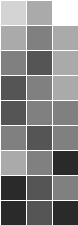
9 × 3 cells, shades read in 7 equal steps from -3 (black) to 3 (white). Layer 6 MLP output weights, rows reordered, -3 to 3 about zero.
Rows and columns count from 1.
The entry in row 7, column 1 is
1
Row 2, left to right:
1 0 1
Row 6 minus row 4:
1 -1 -1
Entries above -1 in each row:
3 3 2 2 2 2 2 1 0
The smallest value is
-2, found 4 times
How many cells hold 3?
1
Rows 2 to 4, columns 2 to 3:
0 1 / -1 1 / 0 1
